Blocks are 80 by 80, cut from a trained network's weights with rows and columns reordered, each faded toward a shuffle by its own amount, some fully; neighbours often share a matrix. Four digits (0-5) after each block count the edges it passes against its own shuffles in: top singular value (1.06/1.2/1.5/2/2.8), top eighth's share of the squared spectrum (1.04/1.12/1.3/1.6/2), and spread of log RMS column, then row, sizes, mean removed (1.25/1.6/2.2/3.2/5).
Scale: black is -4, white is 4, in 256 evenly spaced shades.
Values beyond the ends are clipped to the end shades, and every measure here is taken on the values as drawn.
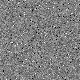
0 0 0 0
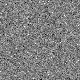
2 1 0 0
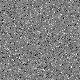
2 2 0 1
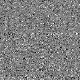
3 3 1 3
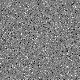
2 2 0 1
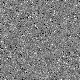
1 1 0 0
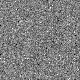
1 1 0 0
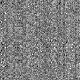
3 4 1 2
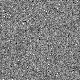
1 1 0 0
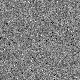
0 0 0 0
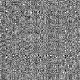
3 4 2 2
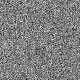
0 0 0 0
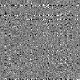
3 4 2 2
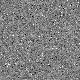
0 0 0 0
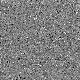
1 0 0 0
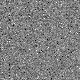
1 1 0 0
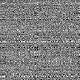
4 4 2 3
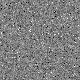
0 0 0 0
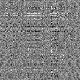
4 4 2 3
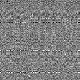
4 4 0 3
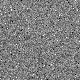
1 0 0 0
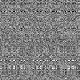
4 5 1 3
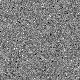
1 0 0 0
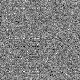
3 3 0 1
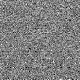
3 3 0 1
